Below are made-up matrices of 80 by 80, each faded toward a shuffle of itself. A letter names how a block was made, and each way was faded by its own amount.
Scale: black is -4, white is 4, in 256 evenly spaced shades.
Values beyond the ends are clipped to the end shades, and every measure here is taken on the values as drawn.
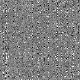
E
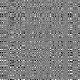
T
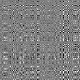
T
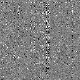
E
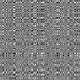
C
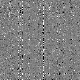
E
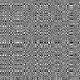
C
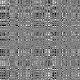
T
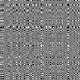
T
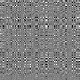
T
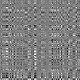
T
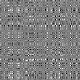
T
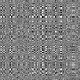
C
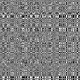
C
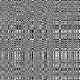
C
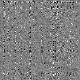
E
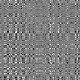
T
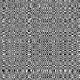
C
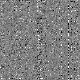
E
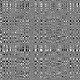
T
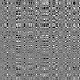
T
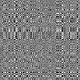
C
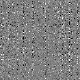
E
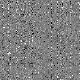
E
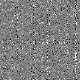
E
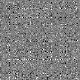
E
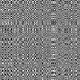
C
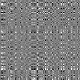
T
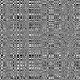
C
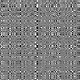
T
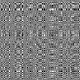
C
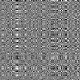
C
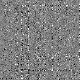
E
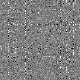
E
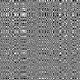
T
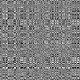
C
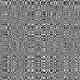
C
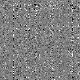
E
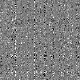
E
